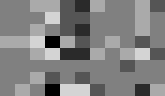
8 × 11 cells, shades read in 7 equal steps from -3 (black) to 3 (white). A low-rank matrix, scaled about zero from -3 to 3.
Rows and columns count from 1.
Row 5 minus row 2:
0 0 1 0 -1 -1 1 0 1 1 -1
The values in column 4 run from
-3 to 2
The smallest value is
-3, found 2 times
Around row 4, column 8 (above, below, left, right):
0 0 0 0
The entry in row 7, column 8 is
0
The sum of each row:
0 1 -1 1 2 -1 -1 0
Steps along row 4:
same up down up down up up down down up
